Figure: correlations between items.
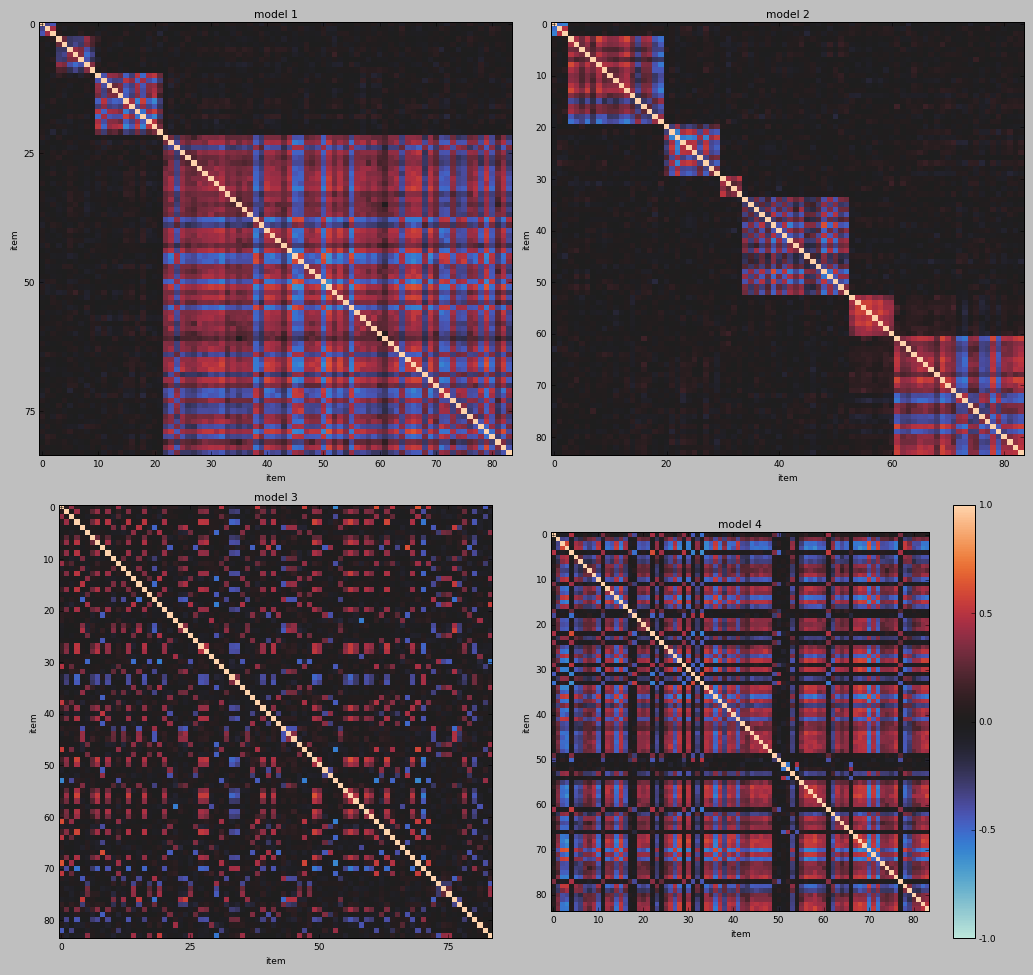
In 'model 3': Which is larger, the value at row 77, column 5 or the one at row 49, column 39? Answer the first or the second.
the second
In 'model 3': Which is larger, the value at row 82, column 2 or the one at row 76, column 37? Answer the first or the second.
the second
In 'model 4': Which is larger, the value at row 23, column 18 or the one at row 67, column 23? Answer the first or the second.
the first
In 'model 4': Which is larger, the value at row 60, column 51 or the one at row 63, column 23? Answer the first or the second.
the first
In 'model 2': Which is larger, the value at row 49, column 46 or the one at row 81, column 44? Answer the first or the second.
the second
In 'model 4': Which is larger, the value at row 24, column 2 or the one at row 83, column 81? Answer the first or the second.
the second
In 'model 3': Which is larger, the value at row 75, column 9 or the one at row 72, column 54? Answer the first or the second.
the first
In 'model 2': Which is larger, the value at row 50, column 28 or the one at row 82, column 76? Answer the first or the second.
the first
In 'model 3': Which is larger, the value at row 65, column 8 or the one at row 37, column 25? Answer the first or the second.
the second
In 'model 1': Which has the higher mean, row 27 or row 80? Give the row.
27
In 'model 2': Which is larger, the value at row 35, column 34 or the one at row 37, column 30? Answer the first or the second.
the second
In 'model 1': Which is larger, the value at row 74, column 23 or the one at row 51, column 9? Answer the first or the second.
the second
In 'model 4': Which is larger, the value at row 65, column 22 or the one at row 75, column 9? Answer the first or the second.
the second
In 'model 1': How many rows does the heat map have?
84
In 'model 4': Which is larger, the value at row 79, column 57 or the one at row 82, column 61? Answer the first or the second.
the second
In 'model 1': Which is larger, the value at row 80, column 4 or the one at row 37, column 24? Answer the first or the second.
the first
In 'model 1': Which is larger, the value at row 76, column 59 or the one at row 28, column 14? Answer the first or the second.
the first
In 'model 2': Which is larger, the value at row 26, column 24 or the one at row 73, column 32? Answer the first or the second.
the second
